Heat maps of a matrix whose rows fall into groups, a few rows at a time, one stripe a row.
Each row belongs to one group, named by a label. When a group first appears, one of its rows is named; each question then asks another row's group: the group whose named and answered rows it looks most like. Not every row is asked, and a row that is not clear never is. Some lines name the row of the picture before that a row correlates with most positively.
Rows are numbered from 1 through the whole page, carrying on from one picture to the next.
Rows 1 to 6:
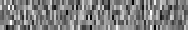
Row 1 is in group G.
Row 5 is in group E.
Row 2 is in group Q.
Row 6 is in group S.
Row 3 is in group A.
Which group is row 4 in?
A
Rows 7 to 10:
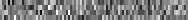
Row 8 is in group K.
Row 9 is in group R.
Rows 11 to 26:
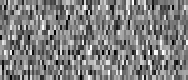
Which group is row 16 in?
A
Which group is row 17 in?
K
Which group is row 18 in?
Q
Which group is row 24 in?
E
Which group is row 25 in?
S
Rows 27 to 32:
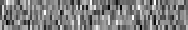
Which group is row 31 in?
S
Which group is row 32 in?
E
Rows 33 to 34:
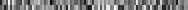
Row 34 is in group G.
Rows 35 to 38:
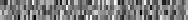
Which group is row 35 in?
G
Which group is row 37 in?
E
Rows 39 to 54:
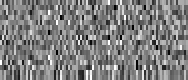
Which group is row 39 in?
S
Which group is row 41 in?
K
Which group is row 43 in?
R
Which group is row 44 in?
G
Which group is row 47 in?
S
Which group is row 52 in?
G
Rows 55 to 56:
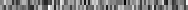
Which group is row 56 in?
K
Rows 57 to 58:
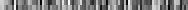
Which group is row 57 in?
R
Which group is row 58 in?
R
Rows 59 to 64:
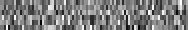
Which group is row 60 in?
K
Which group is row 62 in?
R
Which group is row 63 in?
R
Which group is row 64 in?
K
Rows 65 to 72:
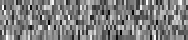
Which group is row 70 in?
K
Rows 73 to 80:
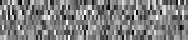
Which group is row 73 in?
Q
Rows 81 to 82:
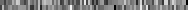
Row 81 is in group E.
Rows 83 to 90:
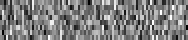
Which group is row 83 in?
G
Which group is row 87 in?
K
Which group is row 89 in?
E
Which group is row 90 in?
K
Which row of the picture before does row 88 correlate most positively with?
81
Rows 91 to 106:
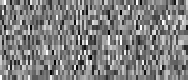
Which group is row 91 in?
E
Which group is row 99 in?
S
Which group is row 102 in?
S
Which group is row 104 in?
Q
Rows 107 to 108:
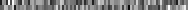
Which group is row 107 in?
Q
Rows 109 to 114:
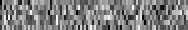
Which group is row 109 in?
Q
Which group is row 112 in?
Q
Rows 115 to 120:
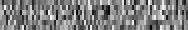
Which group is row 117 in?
Q
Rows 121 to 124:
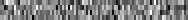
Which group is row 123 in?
A
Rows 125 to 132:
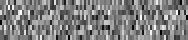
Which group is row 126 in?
Q
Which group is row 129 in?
Q
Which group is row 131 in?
A
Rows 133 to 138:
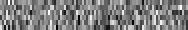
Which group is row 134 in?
K
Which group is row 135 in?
K
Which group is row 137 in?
G
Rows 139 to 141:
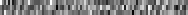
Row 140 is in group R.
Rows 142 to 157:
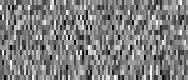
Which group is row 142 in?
K
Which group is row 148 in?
K
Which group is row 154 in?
E
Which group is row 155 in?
A
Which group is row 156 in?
A
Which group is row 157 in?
G
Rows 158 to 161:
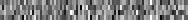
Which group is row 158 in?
A
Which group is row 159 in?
S
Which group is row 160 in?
E
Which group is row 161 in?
A
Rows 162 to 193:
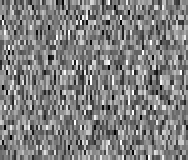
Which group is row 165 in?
S
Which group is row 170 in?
A
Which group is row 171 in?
Q
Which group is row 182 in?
R
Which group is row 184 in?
K
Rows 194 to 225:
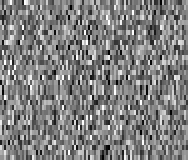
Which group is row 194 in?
E
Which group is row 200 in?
K
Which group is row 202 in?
S
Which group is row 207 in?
R
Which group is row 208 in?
Q
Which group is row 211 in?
E
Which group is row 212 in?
E
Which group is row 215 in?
R
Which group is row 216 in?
Q
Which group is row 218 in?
Q
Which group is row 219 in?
S
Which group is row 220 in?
E
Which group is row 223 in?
Q
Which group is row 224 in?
R
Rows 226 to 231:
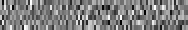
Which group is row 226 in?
E
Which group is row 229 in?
S
